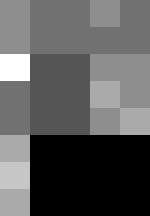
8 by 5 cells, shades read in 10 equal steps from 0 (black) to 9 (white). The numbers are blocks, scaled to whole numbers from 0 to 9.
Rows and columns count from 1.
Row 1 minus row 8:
-1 4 4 5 4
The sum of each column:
46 17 17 25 24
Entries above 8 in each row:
0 0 1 0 0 0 0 0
